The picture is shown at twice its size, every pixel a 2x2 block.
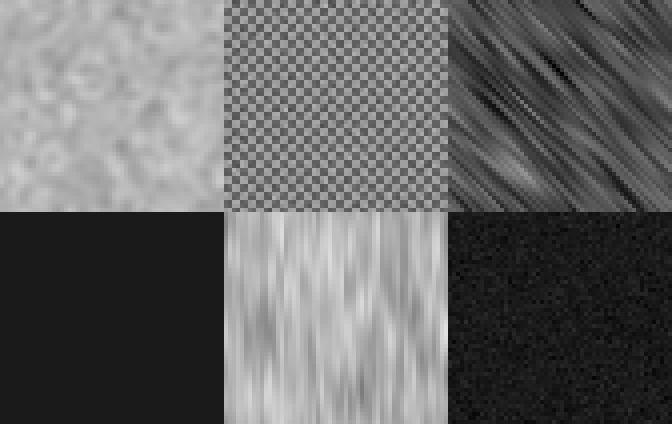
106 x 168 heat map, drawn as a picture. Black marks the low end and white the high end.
The table splits into 2 rows of 3 panels. Panel 1,1: high, blotchy, faint in contrast. Panel 1,2: middling, checkered, strong in contrast. Panel 1,3: low, slanting down to the right. Panel 2,1: very low, flat. Panel 2,2: high, streaked downward. Panel 2,3: very low, fine-grained, faint in contrast.
